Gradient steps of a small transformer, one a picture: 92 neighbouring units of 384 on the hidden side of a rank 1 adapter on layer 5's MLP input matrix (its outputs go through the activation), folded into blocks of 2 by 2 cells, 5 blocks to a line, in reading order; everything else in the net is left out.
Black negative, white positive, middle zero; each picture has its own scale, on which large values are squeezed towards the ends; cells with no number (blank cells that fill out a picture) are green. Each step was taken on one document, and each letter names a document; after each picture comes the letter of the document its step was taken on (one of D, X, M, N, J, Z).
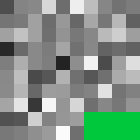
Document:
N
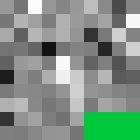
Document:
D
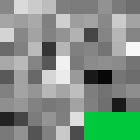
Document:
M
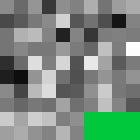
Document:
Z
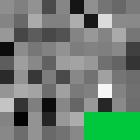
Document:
N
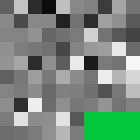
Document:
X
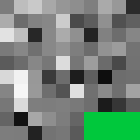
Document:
M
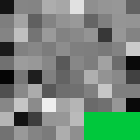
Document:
N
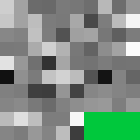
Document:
M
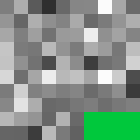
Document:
X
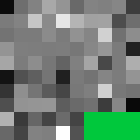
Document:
N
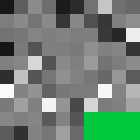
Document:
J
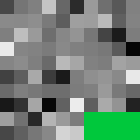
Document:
N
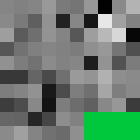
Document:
J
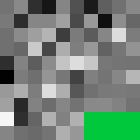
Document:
D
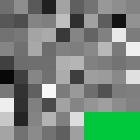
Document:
D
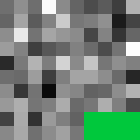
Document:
Z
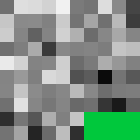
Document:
M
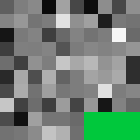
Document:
N
